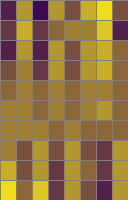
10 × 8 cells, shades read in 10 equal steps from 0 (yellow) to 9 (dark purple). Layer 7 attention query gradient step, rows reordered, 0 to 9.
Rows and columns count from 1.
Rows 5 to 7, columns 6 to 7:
4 4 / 4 3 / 5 5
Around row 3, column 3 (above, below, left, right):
7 7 3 3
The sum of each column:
48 41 52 47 45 42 39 48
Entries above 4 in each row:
4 4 4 4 4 3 4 4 4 4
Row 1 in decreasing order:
9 8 6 6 3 3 2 0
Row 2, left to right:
7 2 7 5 4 4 1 8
